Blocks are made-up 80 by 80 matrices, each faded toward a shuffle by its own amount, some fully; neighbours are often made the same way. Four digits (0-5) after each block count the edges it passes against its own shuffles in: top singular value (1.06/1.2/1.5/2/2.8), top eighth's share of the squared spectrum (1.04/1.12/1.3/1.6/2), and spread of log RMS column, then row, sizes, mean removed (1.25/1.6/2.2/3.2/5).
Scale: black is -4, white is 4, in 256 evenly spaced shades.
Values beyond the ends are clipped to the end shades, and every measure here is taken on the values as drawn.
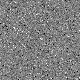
0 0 0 0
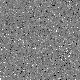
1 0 0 0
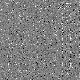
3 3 2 0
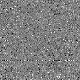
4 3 1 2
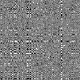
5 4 3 3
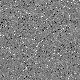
0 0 0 0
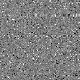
3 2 1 1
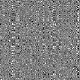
4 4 3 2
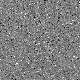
2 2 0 0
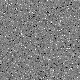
0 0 0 0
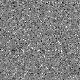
3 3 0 1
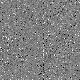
3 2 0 0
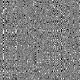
4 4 3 1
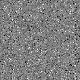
3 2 1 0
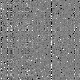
4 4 2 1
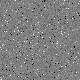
0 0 0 0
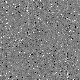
2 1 0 0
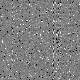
3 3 1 0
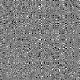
4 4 2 2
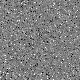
1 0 0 0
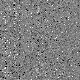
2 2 2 0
